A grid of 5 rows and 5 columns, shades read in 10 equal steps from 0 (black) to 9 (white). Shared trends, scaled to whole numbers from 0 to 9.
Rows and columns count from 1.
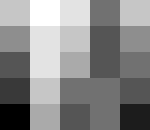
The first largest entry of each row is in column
2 2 2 2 2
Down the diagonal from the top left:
7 8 6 4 1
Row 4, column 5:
3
